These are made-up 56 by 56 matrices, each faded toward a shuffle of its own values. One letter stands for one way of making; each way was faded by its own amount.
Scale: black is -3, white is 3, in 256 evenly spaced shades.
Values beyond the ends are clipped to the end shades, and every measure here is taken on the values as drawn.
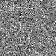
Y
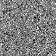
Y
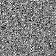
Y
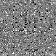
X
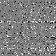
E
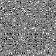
X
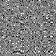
X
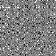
X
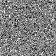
Y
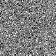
Y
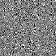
X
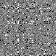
X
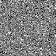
Y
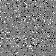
E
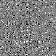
X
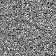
Y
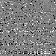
E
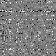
E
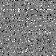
E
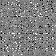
E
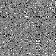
X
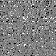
E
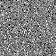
Y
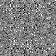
X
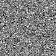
Y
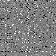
E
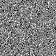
Y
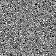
Y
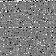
E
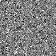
Y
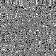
X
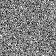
Y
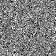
Y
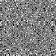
X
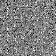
Y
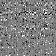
E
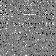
E
